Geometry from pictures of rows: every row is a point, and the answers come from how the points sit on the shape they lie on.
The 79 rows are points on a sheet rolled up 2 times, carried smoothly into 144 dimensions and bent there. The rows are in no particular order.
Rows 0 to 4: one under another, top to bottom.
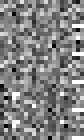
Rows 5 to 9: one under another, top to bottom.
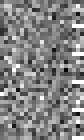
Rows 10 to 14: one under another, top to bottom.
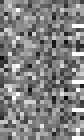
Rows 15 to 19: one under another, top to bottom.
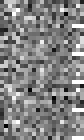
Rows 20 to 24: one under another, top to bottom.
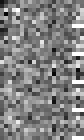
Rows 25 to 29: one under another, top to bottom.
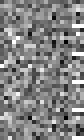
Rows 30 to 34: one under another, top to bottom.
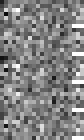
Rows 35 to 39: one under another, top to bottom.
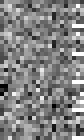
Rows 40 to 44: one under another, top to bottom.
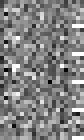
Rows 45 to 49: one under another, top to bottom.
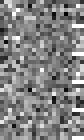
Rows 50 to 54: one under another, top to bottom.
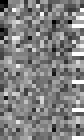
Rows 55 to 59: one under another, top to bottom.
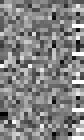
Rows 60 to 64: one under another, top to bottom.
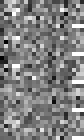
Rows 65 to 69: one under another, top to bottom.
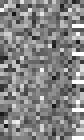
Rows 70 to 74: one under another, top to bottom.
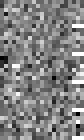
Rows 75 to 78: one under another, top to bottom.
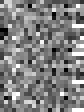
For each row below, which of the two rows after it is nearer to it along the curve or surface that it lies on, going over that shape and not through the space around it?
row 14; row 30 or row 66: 30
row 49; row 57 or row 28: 57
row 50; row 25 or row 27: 27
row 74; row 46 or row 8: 8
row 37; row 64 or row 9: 64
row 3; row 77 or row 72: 72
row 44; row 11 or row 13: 11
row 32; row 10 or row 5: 10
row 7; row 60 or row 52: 60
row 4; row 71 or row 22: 22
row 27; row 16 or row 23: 16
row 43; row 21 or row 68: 21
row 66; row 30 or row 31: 31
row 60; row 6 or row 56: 56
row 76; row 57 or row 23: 57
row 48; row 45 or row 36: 45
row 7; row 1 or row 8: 1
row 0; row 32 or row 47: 47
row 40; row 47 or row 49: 47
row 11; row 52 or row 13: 13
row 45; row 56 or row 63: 56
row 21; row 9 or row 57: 57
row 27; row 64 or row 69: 69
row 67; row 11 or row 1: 1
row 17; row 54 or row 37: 37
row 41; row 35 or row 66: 35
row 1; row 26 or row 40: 26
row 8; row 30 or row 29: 30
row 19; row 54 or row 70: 54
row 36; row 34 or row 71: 71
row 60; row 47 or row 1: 1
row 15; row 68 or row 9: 9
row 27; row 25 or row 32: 32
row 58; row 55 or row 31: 55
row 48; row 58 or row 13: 13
